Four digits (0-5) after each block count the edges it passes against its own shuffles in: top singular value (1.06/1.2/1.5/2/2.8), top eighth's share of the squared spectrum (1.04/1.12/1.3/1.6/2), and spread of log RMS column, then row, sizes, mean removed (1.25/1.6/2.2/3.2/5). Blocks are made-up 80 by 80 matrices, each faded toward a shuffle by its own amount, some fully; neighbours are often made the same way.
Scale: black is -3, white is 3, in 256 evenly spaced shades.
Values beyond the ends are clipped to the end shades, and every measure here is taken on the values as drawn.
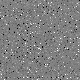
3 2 0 0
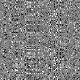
4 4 3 2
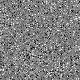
3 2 0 0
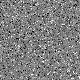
2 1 0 0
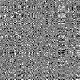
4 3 2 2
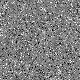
0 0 0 0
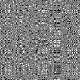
5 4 3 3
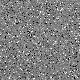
0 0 0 0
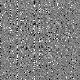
4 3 3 1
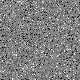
1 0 0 0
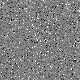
0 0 0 0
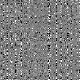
4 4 3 2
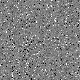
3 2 1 0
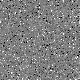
1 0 0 0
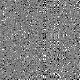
4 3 3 2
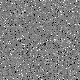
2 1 0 0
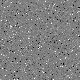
0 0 0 0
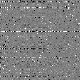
4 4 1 2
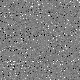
2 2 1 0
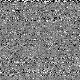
2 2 0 3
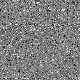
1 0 0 1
